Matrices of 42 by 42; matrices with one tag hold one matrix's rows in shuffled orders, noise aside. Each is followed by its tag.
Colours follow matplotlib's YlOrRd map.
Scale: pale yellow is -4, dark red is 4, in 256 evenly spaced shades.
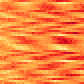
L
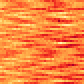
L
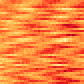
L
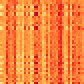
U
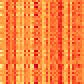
U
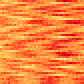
L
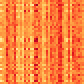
U
